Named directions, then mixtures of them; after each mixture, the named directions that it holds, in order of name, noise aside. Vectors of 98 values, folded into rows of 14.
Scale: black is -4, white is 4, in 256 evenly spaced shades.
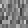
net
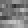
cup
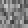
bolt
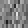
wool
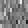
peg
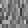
net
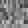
bolt, cup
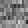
cup, peg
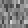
bolt, wool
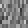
net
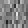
wool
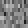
bolt, net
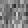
cup, wool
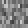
bolt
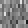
net, peg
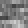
cup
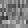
cup, net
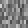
net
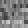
bolt, cup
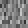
net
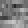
cup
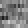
cup, net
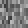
bolt, net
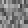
bolt
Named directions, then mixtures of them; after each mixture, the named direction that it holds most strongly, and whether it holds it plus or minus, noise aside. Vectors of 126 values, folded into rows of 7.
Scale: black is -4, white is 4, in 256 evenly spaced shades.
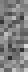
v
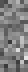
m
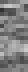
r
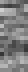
r, minus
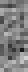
v, plus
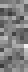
r, plus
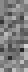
v, plus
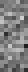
v, minus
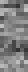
r, minus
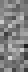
v, minus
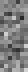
v, plus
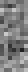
v, plus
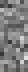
m, plus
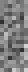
v, plus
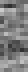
r, minus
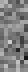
m, minus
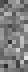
m, plus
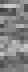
r, plus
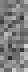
v, plus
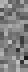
m, minus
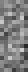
v, minus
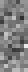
v, plus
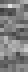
r, plus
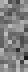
m, minus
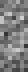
v, minus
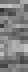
r, plus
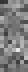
m, plus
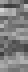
r, minus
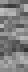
r, minus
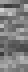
r, minus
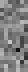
m, minus
